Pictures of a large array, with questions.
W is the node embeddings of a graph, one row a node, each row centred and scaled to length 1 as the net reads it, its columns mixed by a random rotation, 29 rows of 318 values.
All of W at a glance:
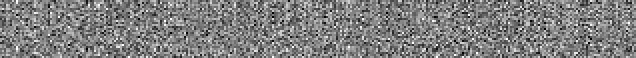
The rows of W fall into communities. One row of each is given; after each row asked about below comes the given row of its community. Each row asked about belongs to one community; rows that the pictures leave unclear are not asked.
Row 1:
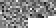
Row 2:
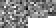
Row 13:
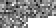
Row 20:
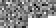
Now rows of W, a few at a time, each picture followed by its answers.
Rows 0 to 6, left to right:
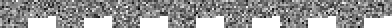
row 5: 13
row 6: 20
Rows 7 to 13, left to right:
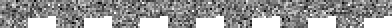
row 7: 13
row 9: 2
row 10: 2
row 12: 2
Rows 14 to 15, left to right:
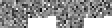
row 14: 13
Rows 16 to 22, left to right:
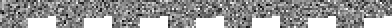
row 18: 2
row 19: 1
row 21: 13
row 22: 2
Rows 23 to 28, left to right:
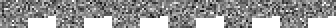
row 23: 1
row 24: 1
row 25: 1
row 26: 20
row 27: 2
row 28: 13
